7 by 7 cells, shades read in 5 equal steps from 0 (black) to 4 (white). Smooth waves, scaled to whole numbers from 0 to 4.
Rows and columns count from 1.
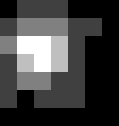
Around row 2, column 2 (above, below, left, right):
1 4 1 2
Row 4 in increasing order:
0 0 1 1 3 3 4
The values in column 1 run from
0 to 2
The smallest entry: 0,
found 21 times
